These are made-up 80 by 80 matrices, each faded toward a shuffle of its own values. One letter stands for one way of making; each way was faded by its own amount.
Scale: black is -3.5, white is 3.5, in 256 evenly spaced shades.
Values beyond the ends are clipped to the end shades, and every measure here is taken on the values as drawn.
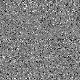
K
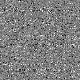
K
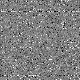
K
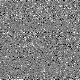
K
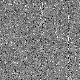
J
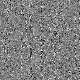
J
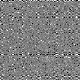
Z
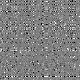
Z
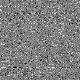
K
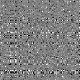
Z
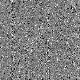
J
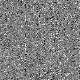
J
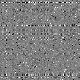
Z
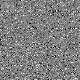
K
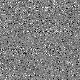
K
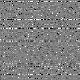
Z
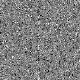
J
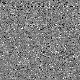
K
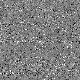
K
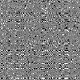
Z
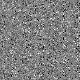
J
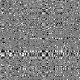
Z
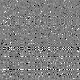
Z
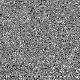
K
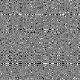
Z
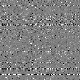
Z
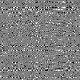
Z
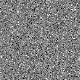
J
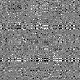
Z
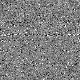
K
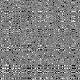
Z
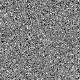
J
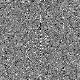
J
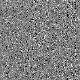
J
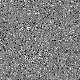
K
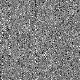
J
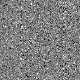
J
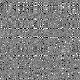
Z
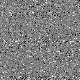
K
